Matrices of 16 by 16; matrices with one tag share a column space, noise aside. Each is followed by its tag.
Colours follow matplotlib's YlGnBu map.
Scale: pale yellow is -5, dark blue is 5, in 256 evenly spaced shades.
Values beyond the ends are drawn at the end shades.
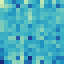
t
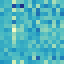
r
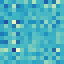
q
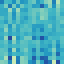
t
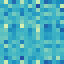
r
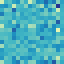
r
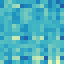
t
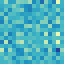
q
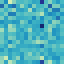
r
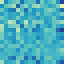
r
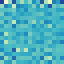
q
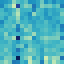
t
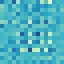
q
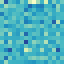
q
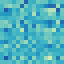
r
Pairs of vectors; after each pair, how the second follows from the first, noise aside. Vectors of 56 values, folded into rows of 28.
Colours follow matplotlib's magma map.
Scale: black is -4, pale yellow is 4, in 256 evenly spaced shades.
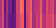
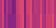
shrunk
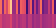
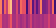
copied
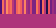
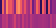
copied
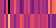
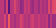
shrunk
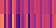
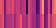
reversed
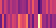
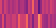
shrunk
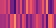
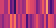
copied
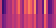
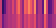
copied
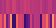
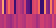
reversed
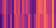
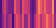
copied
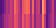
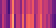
reversed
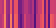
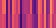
reversed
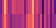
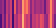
reversed
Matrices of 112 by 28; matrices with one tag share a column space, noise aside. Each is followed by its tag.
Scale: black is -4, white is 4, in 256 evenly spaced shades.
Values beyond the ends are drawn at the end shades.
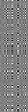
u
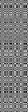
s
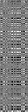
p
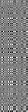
p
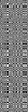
s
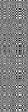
u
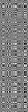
s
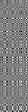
p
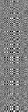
p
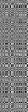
s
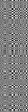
u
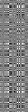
s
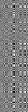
s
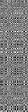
p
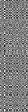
u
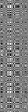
s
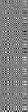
p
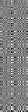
p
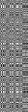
s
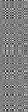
u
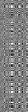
s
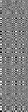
p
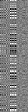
u
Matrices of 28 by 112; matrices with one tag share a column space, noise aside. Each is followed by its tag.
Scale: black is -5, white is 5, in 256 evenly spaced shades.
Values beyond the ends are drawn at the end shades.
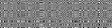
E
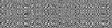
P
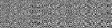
P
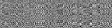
P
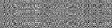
P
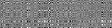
E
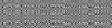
P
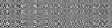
P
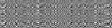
P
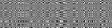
E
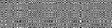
E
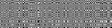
E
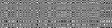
E
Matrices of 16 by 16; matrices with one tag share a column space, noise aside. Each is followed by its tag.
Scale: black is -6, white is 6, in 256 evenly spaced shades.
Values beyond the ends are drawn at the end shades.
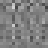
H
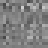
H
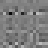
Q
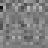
H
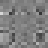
Q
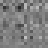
H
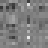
H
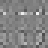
Q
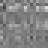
H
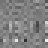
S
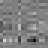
S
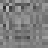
H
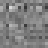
H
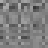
H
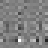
S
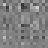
H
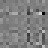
Q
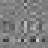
S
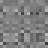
Q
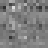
H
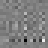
S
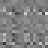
Q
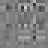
H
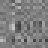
S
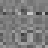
Q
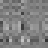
S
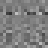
Q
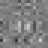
S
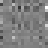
H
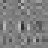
S
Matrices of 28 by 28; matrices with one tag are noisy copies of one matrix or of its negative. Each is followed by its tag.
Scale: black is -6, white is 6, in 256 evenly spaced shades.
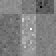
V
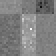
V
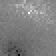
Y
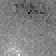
Y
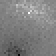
Y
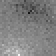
Y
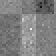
V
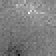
Y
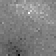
Y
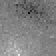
Y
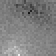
Y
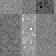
V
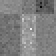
V
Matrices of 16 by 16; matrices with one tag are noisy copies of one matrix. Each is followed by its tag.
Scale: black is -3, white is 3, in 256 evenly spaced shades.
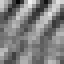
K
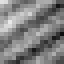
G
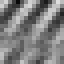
K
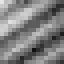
G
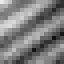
G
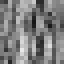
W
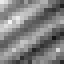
G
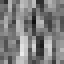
W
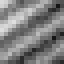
G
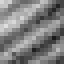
G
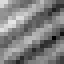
G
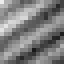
G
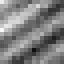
G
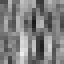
W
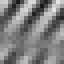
K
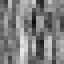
W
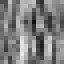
W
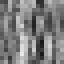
W
